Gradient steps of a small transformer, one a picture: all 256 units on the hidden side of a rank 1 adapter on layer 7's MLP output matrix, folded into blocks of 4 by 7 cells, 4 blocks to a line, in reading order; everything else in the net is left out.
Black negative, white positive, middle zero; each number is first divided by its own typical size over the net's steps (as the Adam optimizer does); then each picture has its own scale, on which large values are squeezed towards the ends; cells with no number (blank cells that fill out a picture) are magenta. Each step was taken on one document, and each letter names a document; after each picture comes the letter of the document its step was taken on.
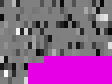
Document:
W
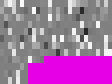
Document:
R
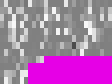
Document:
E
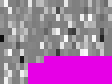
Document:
E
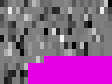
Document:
E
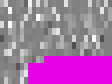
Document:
E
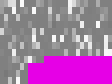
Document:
R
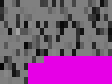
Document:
W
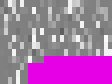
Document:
R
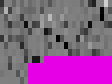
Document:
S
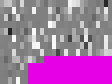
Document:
R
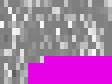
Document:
E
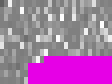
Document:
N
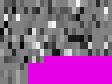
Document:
R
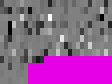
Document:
S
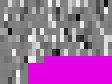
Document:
R
